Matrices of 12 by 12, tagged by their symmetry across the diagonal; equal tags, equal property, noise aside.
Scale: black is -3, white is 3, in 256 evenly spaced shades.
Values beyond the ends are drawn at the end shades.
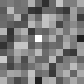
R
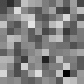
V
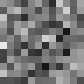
V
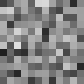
V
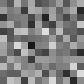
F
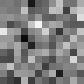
F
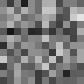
V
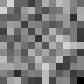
R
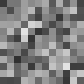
R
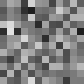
F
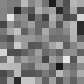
F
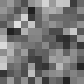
R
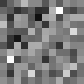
R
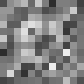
R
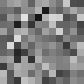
F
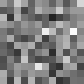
V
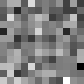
F
